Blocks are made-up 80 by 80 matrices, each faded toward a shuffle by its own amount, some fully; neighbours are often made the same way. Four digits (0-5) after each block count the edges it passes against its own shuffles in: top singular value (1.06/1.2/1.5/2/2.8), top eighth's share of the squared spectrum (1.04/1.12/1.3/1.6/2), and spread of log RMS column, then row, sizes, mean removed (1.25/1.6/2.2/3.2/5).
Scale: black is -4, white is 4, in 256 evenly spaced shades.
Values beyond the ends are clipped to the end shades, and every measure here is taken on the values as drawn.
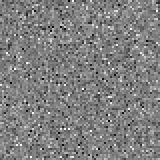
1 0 0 0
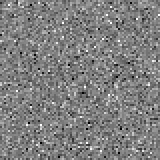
3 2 0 1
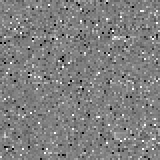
2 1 0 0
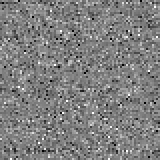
3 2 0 1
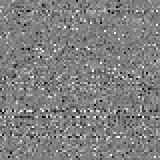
4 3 1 2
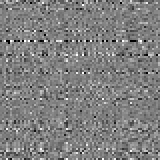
4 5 2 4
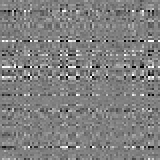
5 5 3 4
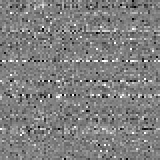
4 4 2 3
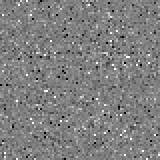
1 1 0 0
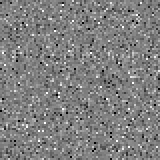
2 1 0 0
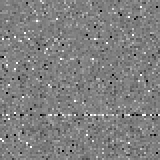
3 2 0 1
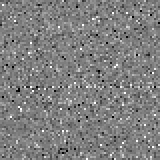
3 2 0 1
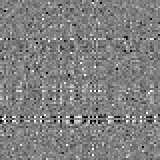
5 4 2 3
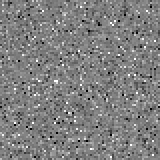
0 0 0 0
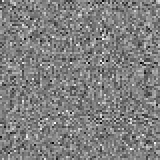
3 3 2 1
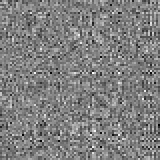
4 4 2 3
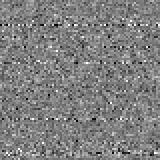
2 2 0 3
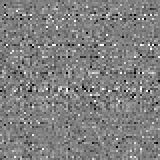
4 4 1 3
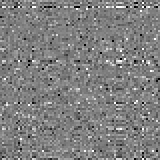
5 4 2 3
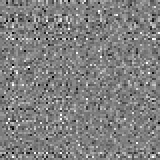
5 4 2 3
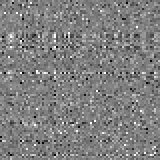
4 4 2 3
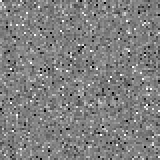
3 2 0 0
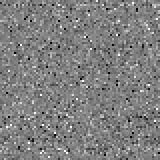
1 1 0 1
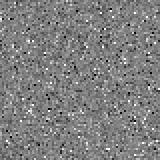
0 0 0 0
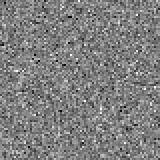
0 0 0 0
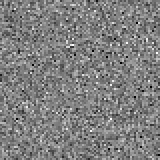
0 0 0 0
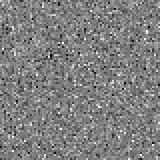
2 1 0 0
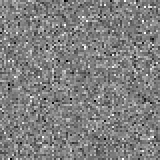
3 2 1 1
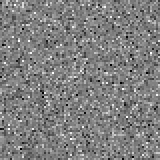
0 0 0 0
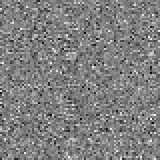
4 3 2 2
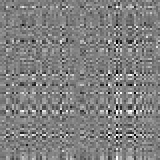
5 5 4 4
